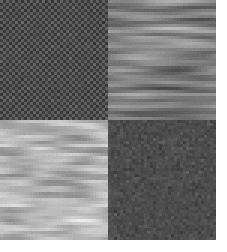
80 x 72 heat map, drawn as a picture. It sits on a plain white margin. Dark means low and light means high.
The table splits into 2 rows of 2 panels. Panel 1,1: low, checkered. Panel 1,2: middling, streaked across. Panel 2,1: high, streaked across. Panel 2,2: low, fine-grained, faint in contrast.
